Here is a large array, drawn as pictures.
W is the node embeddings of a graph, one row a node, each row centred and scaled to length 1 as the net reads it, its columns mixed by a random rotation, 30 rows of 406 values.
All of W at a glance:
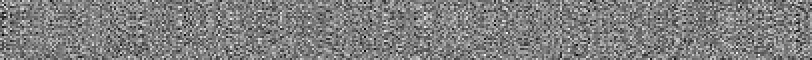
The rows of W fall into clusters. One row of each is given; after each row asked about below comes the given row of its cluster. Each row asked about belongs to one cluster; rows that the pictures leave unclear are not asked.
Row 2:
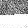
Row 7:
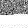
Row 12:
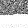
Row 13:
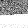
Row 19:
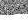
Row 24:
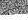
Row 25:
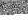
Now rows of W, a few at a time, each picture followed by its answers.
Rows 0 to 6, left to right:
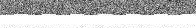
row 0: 12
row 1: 25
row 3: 7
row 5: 19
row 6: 13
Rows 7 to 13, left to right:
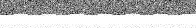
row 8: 13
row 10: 12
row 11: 7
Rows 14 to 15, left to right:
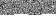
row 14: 25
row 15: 7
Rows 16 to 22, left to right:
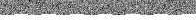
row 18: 25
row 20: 7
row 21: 19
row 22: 24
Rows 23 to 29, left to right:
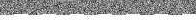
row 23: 13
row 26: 13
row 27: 24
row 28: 12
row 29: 2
